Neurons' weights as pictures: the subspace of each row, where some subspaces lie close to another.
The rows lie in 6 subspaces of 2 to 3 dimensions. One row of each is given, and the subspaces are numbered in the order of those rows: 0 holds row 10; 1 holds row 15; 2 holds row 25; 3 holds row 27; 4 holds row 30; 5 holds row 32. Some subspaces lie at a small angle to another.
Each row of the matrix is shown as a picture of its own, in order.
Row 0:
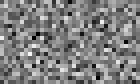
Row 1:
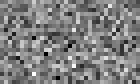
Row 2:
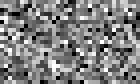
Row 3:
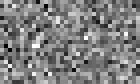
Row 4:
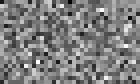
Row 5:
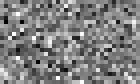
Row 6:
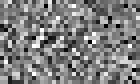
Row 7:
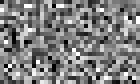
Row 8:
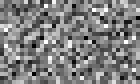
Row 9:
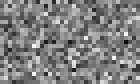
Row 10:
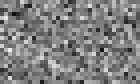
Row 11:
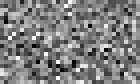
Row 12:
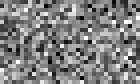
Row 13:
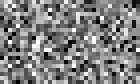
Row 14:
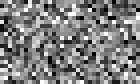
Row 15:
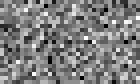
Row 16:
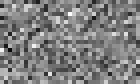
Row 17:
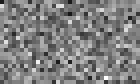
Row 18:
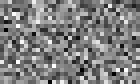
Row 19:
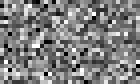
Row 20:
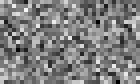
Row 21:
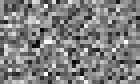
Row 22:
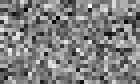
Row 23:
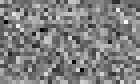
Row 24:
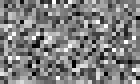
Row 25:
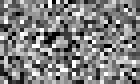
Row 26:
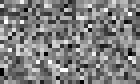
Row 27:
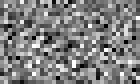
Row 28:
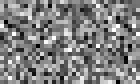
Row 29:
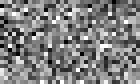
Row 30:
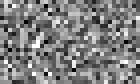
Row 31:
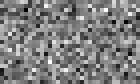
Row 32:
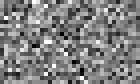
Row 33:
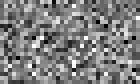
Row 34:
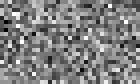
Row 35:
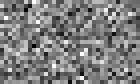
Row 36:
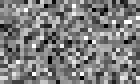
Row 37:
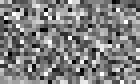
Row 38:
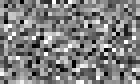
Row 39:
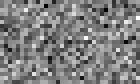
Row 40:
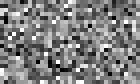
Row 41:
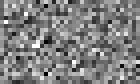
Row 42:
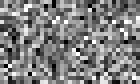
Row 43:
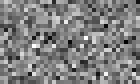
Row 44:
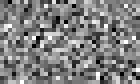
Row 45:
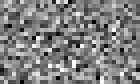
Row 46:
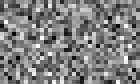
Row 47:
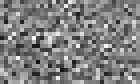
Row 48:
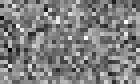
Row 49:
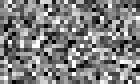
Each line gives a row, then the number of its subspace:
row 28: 2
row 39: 1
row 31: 1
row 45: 2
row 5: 2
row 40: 3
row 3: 4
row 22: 0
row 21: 5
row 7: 0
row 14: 3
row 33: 3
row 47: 2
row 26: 1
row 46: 2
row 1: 5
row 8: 1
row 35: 5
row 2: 0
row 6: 2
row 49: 5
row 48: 4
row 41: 4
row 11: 3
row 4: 0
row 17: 0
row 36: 1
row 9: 5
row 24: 3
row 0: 0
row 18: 5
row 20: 2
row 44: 2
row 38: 3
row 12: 1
